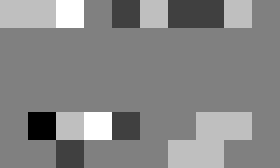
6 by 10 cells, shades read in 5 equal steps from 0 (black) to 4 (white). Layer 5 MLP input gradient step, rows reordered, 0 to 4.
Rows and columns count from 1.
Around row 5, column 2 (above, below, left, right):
2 2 2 3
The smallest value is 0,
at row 5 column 2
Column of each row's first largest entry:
3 1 1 1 4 7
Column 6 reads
3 2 2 2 2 2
